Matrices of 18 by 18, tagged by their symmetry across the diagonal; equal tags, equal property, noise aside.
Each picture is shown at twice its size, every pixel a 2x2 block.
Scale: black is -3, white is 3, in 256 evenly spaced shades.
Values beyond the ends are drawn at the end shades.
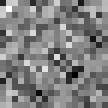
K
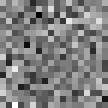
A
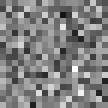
A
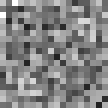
K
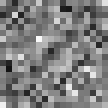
K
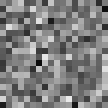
A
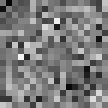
K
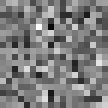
A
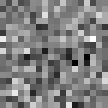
A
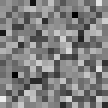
K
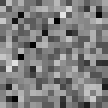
K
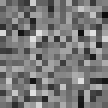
K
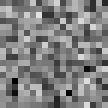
A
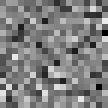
A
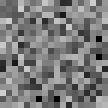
K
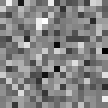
A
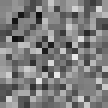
K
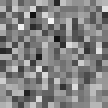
A
